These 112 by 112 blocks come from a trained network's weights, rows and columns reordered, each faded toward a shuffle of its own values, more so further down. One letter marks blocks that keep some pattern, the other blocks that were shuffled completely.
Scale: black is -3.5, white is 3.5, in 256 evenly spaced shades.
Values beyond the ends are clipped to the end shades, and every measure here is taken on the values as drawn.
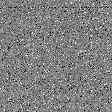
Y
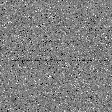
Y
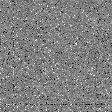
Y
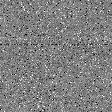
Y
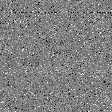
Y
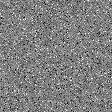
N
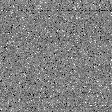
Y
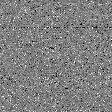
Y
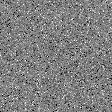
N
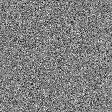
N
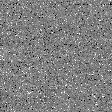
Y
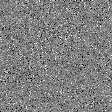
N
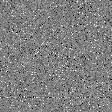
Y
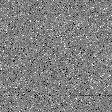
Y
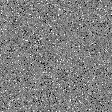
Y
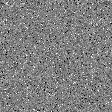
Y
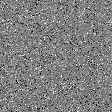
N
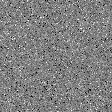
N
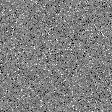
N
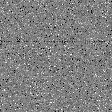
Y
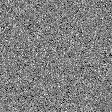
N
